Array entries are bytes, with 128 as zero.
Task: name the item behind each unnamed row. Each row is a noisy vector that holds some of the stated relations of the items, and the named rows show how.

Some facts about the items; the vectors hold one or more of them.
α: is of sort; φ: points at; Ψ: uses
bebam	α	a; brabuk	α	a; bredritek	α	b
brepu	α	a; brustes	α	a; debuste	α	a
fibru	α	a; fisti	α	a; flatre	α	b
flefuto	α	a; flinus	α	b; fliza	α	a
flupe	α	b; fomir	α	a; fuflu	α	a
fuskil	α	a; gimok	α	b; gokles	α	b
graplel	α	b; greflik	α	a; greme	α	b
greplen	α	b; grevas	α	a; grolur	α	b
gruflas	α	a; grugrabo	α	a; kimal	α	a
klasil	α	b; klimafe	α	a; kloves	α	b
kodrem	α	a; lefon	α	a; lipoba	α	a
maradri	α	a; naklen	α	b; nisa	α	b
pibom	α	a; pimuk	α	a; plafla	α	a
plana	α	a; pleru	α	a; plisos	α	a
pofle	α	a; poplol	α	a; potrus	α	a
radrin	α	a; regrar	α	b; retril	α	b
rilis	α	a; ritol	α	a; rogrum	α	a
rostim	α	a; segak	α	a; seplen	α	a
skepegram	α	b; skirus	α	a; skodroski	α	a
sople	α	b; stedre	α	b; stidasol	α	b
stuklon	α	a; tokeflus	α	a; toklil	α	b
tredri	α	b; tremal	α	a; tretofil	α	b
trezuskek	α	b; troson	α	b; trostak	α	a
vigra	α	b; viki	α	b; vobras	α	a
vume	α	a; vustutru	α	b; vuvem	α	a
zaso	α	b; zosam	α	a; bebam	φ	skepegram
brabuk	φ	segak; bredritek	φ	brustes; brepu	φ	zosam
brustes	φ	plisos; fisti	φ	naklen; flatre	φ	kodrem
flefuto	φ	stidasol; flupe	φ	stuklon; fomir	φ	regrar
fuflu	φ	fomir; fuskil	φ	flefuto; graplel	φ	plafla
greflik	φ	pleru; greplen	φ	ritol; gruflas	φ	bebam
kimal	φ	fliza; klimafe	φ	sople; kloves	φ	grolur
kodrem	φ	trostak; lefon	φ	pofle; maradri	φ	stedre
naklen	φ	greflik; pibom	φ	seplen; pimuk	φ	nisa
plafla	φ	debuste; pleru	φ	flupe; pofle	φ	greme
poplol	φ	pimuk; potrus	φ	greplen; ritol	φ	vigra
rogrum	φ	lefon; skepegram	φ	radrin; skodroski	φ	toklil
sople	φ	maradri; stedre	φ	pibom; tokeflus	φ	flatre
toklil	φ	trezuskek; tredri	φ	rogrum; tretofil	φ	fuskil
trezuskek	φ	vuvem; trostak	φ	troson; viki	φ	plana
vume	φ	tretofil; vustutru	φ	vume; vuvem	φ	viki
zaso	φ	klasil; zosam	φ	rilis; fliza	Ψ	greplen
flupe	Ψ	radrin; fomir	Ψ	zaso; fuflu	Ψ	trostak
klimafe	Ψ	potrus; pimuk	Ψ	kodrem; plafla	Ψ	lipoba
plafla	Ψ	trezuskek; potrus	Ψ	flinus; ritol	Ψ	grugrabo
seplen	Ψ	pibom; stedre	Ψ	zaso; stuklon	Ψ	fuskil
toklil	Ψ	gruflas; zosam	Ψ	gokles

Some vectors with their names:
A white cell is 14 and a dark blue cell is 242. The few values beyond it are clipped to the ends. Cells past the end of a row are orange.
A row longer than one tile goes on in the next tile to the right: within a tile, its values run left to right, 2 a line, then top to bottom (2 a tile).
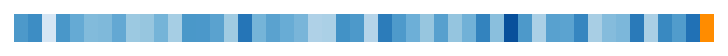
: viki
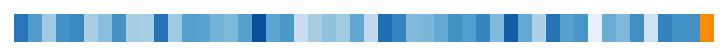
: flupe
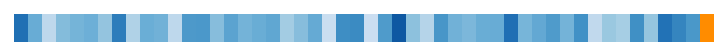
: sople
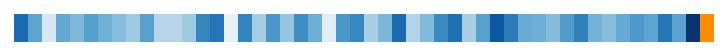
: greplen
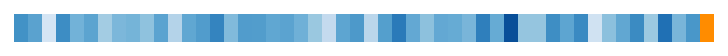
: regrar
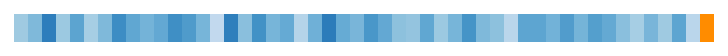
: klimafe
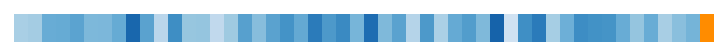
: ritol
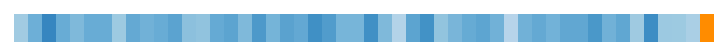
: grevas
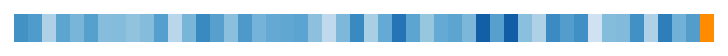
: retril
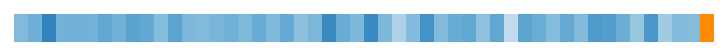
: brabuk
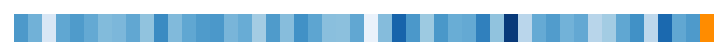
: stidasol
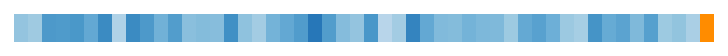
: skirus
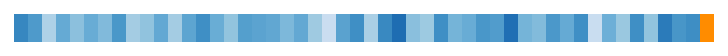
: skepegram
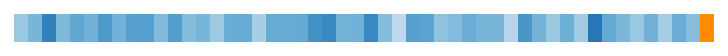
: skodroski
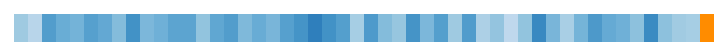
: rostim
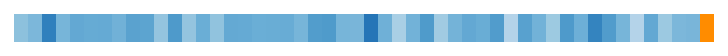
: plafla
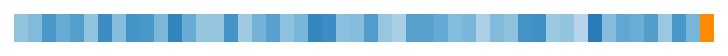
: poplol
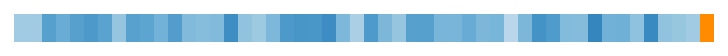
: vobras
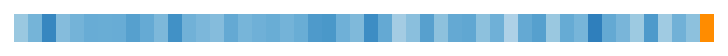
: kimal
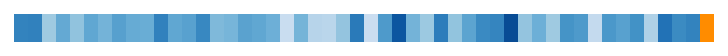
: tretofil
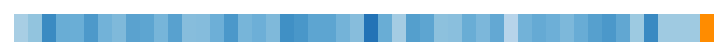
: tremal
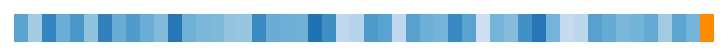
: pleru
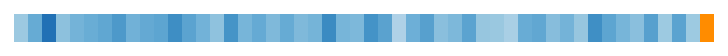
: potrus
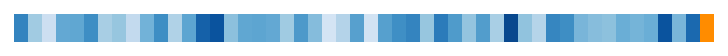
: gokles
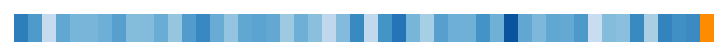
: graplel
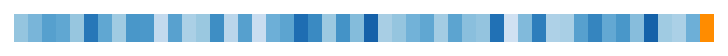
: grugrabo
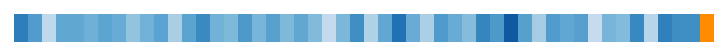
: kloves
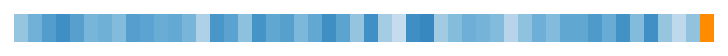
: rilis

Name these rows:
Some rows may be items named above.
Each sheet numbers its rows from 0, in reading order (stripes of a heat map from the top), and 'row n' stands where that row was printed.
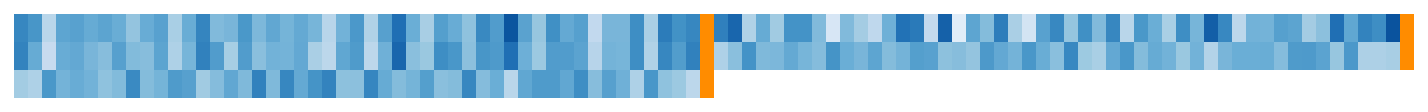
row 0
kloves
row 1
trezuskek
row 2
zaso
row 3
segak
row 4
stuklon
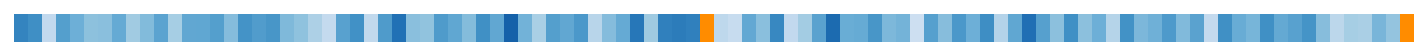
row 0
tredri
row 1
fomir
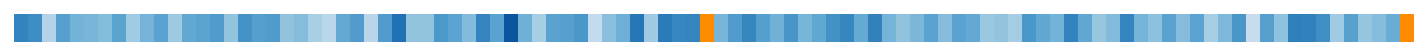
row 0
tredri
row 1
vume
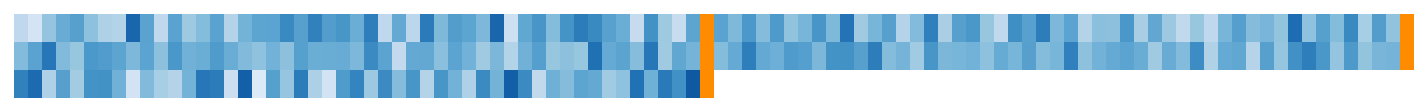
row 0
fliza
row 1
maradri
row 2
gruflas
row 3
flefuto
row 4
trezuskek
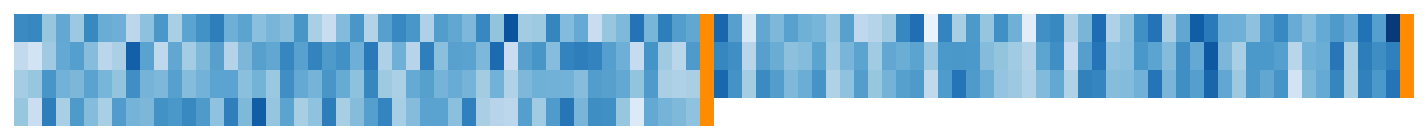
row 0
flinus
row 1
greplen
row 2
fliza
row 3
tredri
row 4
segak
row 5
naklen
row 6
pimuk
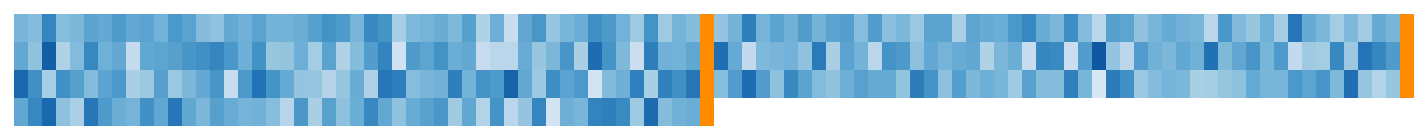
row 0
rogrum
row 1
skodroski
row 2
kodrem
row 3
sople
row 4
naklen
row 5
radrin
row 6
fuskil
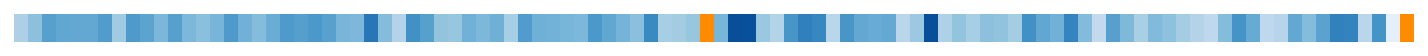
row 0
plana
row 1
pibom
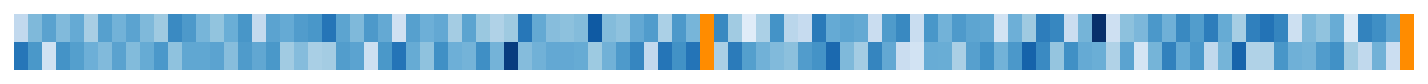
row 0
vuvem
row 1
stedre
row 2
vustutru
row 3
fuflu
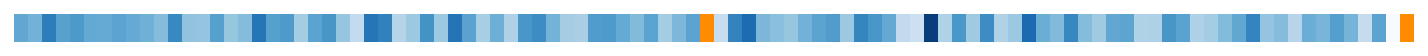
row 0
greflik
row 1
seplen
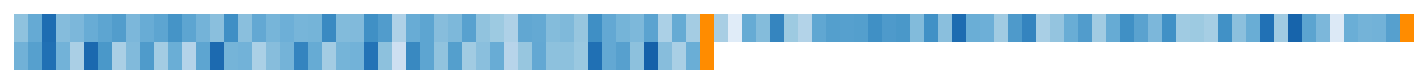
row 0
potrus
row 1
zosam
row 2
lipoba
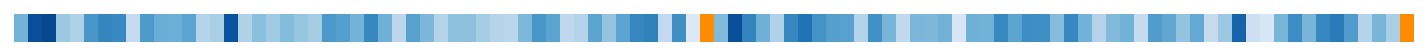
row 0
pibom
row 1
trostak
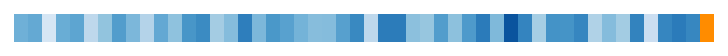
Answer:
toklil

